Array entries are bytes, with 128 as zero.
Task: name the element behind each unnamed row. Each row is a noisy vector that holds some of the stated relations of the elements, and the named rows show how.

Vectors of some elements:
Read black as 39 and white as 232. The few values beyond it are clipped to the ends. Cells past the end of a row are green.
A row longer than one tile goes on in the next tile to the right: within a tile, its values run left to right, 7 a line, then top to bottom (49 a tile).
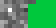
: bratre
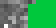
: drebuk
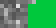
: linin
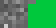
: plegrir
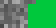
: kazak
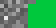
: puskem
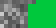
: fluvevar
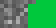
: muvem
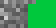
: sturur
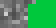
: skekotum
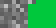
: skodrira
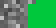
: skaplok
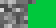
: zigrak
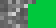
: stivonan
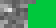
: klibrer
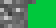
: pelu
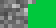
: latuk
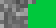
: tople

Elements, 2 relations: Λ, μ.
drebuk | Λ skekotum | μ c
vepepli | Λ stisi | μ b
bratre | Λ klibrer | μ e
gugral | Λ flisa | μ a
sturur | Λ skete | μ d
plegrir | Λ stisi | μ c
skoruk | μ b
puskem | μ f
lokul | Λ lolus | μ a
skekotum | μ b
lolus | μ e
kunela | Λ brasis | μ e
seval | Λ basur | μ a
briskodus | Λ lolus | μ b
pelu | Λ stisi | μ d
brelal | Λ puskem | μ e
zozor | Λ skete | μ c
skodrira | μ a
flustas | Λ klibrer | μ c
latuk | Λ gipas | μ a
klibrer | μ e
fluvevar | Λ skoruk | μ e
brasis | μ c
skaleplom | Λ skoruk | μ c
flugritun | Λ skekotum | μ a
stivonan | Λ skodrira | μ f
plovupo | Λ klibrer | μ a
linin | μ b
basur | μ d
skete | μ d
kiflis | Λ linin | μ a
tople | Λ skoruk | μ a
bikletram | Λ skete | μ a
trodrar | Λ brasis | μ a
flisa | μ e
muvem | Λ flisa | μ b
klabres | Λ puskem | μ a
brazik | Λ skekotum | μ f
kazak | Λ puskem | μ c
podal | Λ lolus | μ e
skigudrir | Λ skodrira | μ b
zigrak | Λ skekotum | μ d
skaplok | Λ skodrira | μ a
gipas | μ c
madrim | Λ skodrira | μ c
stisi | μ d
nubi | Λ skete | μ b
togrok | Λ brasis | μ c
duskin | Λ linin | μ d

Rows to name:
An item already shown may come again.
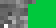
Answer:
drebuk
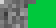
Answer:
plovupo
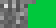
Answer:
bikletram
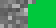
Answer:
latuk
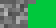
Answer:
skoruk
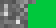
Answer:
nubi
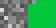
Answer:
duskin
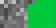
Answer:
flugritun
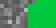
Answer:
muvem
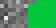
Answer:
puskem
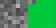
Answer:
gipas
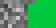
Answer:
basur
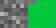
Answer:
zozor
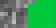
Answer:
madrim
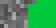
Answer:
flustas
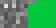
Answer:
bikletram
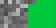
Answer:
brazik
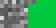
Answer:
klabres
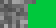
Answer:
kazak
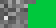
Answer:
puskem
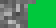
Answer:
skigudrir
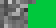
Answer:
brazik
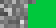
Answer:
brelal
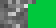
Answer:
stivonan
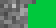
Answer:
gugral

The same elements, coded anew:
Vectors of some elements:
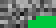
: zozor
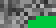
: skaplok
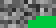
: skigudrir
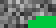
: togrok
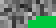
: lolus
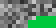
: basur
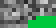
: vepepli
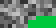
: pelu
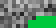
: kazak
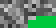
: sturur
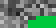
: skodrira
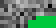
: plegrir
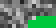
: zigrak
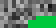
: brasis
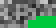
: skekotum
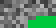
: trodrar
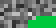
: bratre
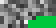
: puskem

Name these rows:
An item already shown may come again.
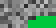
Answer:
klabres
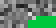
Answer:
fluvevar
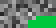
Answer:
kunela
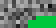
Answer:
gipas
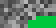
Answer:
flugritun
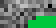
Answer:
plegrir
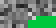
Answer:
fluvevar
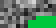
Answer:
madrim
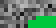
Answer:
flustas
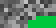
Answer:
flugritun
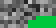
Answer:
skigudrir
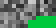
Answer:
stivonan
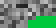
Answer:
brelal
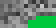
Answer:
tople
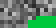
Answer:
nubi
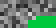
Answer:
kunela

